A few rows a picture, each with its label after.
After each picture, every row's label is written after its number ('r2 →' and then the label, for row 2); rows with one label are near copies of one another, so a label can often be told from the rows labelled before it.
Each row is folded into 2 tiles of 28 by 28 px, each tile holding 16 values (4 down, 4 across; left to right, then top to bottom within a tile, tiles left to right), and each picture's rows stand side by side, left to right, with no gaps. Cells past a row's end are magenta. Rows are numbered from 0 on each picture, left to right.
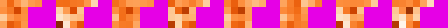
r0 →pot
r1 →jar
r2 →pot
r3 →jar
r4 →pot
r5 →pot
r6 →jar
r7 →jar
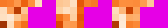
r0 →jar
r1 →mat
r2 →jar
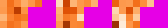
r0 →pot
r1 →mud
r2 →jar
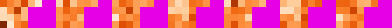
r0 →jar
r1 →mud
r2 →pot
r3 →mat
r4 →mud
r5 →mat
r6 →pot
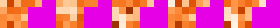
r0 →mud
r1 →mat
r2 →jar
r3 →mud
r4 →jar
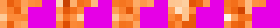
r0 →pot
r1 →mud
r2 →pot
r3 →mat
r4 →pot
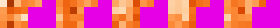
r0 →mud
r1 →pot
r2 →mat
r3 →mat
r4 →pot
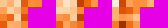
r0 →mat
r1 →mat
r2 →mud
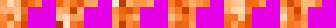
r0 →mat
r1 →jar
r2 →mud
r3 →pot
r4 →mat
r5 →pot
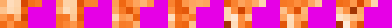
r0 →mat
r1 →mat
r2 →pot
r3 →pot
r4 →jar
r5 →jar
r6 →jar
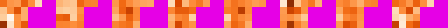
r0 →jar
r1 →mat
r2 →pot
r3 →mud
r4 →pot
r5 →mud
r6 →pot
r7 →jar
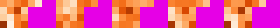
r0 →jar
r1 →mat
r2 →pot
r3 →jar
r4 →jar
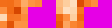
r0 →pot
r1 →mat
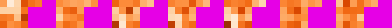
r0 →mat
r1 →pot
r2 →jar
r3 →jar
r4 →jar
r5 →pot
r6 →mud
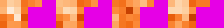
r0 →mat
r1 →mat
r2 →pot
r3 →mat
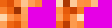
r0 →pot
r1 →mud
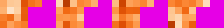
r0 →mat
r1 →mud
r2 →mud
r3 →jar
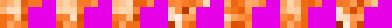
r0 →mat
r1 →mat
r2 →mat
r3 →jar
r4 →pot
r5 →mat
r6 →jar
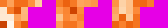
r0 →jar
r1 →pot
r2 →mat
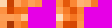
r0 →mud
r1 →pot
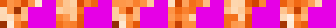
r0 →jar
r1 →mat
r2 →jar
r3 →mud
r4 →mat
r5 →jar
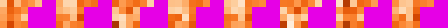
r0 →mud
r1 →mat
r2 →jar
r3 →mat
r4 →mat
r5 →jar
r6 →mud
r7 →mat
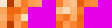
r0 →mud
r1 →mat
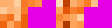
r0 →mat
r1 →mud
